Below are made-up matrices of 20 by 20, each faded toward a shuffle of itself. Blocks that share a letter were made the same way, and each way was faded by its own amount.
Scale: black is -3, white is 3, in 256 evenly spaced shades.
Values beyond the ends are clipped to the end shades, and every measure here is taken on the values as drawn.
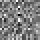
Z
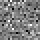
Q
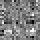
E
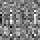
E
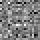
Z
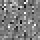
Q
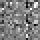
E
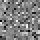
Q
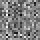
E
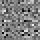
Z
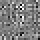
Z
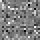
Q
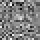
Z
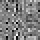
E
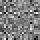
E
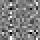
E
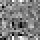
E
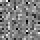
Q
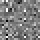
E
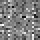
Q
